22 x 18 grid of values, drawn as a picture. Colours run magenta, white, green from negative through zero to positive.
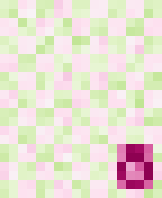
In the bottom right lies a patch that is lower than the rest. Values change most from cell to cell in the bottom right. Overall the values sit about 50% of the way up the scale. The bottom right is the ninth with the lowest average.
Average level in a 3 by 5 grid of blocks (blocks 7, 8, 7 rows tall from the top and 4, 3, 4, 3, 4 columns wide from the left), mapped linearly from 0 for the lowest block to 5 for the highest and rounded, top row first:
5 5 5 5 5
5 5 5 5 5
5 5 5 3 0
